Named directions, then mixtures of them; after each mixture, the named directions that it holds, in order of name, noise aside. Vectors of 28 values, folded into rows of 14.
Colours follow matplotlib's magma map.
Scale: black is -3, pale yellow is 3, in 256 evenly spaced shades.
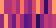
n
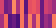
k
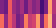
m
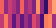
m, n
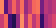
k, n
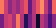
k, m, n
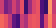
k, m, n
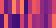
k, n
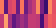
k, m, n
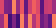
k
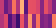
k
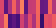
k, m, n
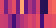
k, m, n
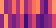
k, n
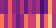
m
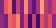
k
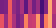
m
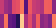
k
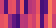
k, m, n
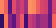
k, m, n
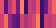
k, m, n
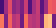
k, m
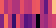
n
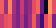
m, n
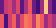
n
